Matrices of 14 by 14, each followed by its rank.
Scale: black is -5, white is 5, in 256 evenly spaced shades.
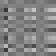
one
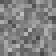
full rank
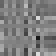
two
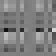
one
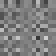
two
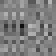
two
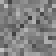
full rank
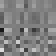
two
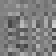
two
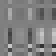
one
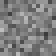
full rank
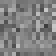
three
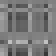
one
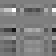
one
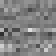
three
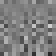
two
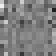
three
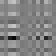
one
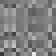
two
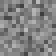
full rank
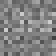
three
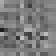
three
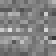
three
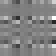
one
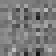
three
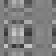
one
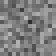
full rank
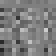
two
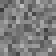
full rank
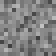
full rank
